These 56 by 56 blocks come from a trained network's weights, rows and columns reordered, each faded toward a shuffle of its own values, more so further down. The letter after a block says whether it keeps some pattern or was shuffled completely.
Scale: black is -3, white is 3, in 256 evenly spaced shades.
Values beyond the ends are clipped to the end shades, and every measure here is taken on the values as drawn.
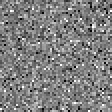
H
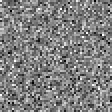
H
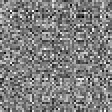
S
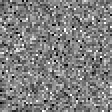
H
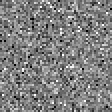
H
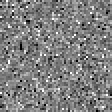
H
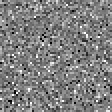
H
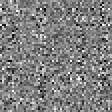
S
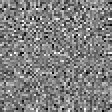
S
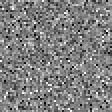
H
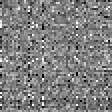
S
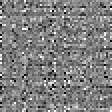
S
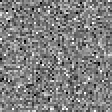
H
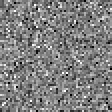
H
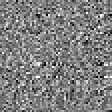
S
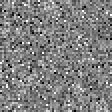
H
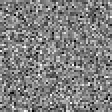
H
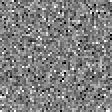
H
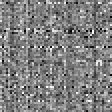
S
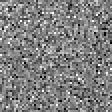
H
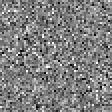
H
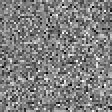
H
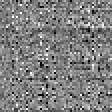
S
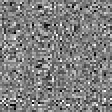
S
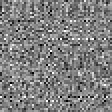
S
